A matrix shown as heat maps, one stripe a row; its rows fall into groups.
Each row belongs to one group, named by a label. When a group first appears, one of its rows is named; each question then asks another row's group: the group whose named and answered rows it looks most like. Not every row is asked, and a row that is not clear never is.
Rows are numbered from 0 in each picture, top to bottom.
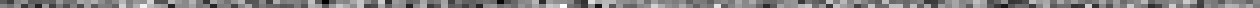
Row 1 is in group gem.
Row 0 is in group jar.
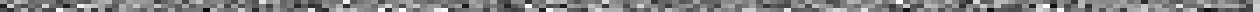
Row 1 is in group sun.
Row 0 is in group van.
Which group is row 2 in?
jar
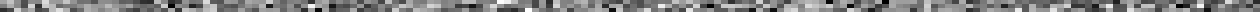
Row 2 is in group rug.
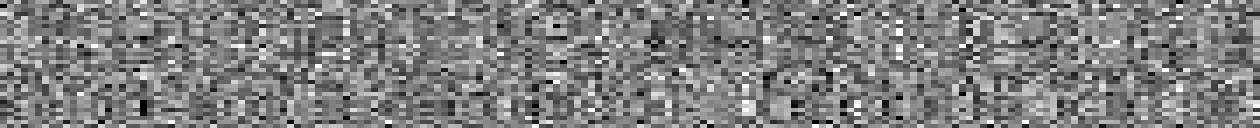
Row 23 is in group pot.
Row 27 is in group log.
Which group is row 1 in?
sun
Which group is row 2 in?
pot
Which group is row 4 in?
log
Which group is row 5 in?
van
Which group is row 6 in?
jar
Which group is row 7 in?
van
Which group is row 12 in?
van
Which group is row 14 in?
van
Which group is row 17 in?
pot
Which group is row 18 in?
gem
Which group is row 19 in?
gem
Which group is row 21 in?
log
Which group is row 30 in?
log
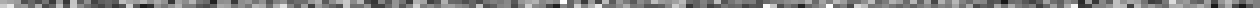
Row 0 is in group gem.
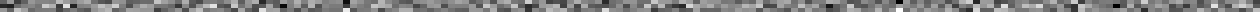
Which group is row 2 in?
van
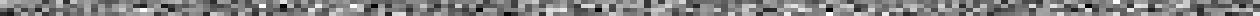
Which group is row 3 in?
jar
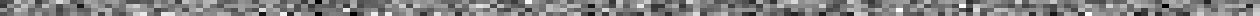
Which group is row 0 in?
rug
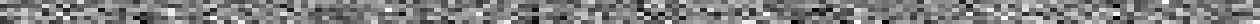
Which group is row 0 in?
pot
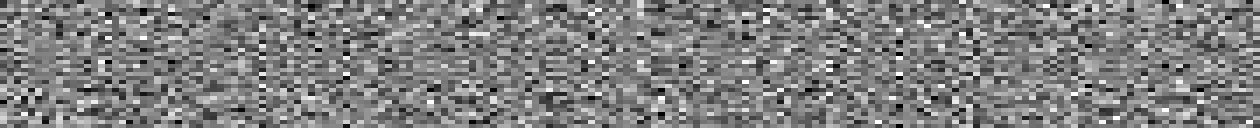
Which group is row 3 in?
log
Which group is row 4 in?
jar
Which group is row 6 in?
sun
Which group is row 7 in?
van
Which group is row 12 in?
rug
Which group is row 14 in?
van
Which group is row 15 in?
log
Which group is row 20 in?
log
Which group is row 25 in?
sun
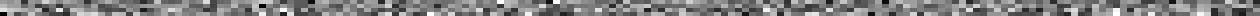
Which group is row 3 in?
sun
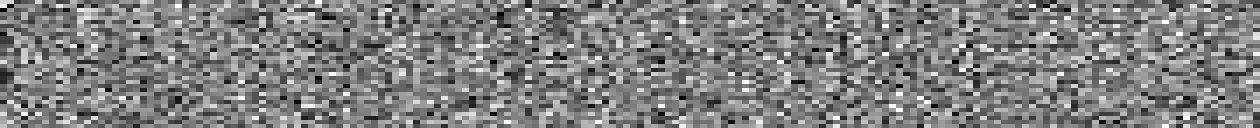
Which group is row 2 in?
sun
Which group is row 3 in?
jar
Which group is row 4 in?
jar
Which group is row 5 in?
pot
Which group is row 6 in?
jar
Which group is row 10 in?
rug
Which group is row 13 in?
jar
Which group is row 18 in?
jar
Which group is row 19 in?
rug
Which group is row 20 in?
rug
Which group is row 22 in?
log
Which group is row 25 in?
sun
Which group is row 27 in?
van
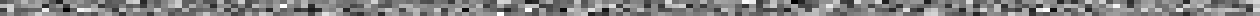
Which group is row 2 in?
sun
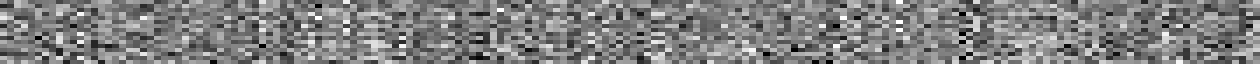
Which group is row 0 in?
van
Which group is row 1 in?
rug
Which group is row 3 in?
pot
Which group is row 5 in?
van
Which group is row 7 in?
van
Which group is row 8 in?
pot
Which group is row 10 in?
pot
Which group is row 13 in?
gem
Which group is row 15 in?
log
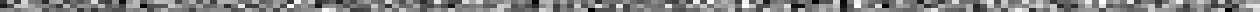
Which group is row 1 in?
rug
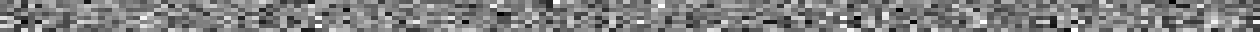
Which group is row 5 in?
sun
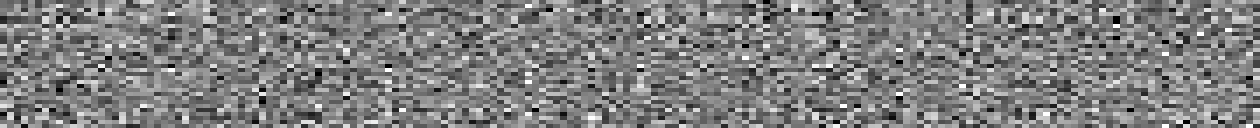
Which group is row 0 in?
gem
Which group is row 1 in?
rug
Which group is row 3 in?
log
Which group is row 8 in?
sun
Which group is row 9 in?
gem
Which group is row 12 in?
van
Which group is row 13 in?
pot
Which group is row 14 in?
log
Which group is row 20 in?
sun
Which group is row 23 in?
van
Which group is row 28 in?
sun
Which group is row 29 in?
sun
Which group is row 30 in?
pot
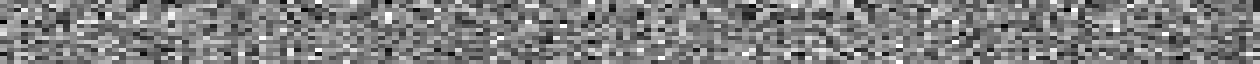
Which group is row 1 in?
rug
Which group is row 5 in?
sun
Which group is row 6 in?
gem
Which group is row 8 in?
pot
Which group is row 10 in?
sun
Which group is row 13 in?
rug
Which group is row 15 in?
van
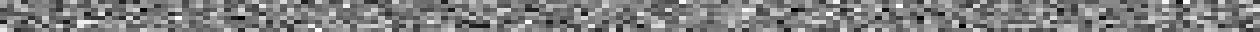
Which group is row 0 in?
pot
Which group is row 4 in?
pot
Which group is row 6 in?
pot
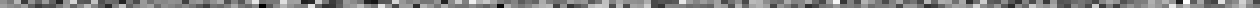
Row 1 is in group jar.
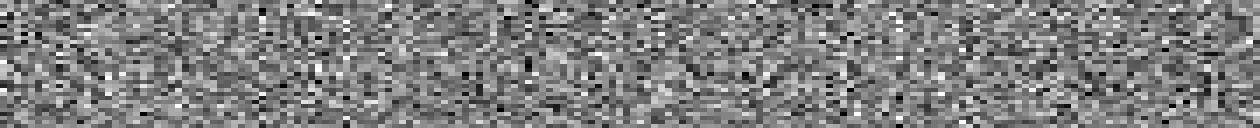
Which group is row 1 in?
log
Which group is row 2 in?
jar
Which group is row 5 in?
van
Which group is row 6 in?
sun
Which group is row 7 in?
van
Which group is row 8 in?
sun
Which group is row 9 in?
rug
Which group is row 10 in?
pot
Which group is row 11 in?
gem
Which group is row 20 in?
rug
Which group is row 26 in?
sun
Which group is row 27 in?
jar
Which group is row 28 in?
rug
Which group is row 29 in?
van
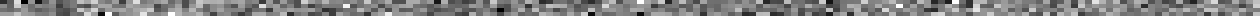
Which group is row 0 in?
sun
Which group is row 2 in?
jar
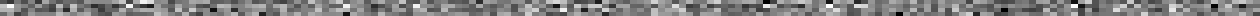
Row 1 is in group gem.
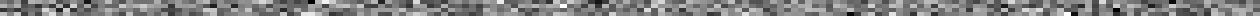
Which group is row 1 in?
gem
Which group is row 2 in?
gem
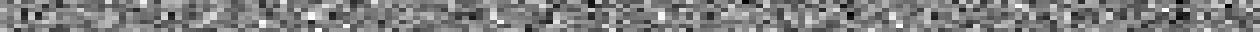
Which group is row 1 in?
jar
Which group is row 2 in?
pot
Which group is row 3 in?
sun
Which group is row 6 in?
van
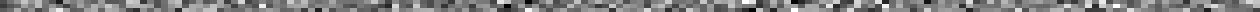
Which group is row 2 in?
rug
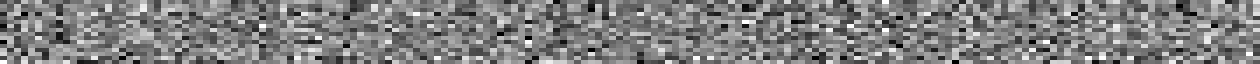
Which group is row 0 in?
jar
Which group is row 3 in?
sun
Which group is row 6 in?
sun
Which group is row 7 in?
jar
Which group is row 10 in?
sun
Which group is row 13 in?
pot
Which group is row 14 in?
log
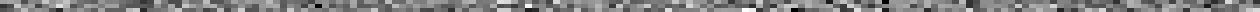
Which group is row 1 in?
rug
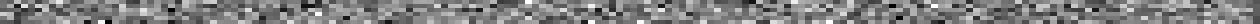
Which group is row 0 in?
rug
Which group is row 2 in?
gem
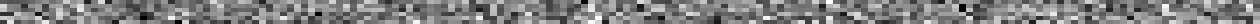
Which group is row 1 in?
pot
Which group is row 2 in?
pot
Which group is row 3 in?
rug
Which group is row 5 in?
sun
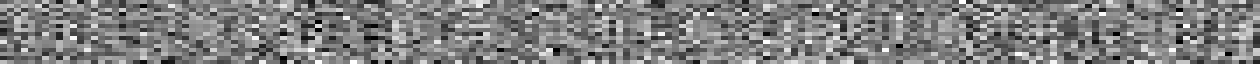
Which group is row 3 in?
log
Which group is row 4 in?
van
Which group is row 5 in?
rug
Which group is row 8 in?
gem
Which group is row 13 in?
jar
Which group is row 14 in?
gem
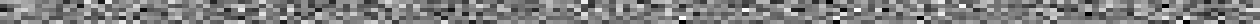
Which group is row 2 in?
rug
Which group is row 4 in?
pot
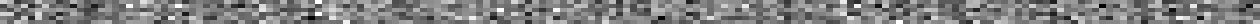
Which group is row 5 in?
van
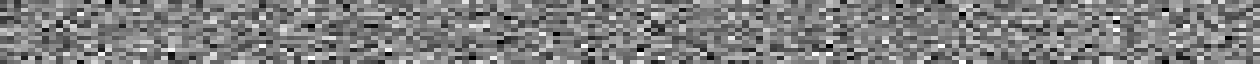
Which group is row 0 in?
log
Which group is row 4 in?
jar
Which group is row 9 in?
jar
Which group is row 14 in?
sun
